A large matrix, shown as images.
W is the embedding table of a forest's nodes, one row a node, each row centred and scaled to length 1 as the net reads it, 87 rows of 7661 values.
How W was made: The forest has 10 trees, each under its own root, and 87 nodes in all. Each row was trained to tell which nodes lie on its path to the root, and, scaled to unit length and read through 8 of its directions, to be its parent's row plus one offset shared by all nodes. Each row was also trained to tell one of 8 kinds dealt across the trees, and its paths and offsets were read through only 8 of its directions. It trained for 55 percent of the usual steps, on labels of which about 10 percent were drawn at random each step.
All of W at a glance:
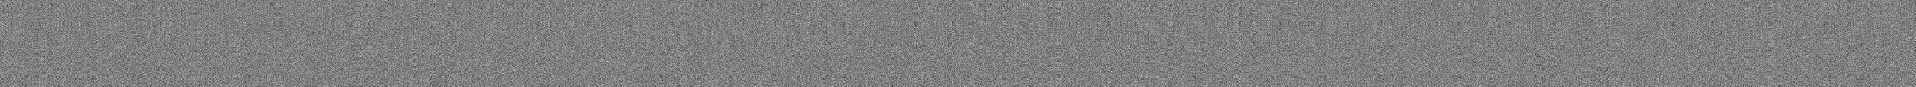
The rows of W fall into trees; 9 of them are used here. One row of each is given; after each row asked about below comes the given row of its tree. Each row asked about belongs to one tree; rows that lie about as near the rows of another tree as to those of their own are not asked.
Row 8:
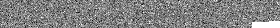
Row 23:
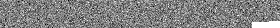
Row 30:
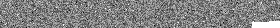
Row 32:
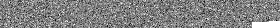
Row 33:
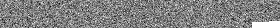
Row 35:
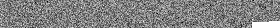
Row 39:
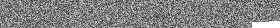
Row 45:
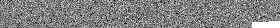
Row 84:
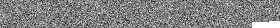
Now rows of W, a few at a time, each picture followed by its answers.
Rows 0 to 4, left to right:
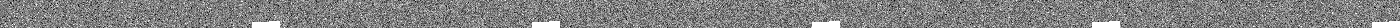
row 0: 23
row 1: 35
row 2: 30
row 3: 84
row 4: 84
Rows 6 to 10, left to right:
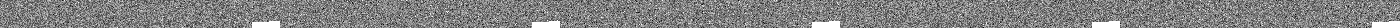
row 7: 30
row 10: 39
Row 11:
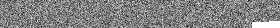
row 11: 35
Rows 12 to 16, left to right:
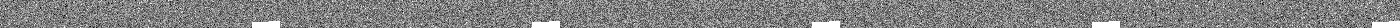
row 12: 23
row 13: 8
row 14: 30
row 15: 32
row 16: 30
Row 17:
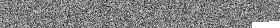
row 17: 35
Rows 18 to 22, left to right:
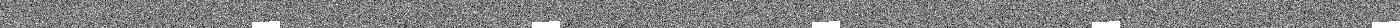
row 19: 8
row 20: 84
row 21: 30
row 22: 23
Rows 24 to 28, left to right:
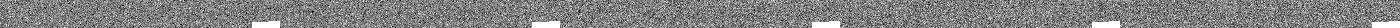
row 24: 23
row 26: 8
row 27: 35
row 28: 30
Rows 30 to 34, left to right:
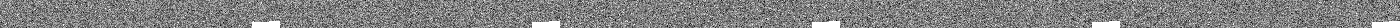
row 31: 33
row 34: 45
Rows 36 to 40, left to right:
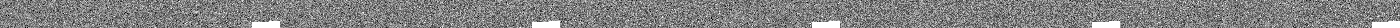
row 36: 8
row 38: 32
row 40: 32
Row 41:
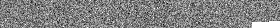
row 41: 39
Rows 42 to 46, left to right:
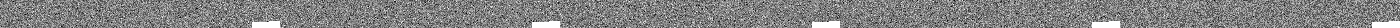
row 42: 84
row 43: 35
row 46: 32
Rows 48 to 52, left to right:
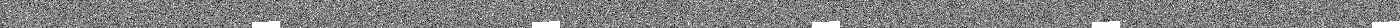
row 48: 23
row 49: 84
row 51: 30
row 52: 35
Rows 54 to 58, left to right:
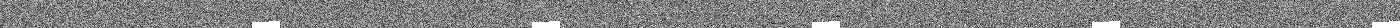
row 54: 32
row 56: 39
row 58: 84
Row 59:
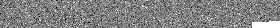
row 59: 32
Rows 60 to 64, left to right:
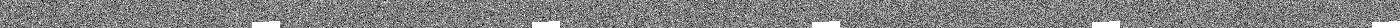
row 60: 45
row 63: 84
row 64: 8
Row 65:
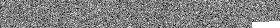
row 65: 39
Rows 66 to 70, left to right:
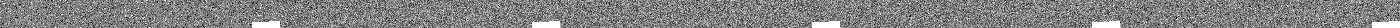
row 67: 35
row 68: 45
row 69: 35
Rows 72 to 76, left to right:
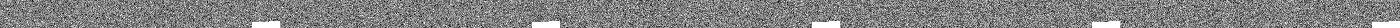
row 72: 30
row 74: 23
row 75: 32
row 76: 32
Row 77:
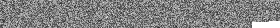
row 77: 32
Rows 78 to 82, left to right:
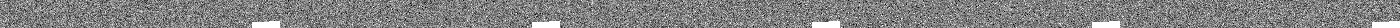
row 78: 35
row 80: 32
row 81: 84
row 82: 35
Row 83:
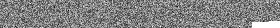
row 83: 8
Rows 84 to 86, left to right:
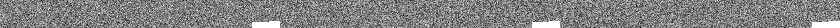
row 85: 45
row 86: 45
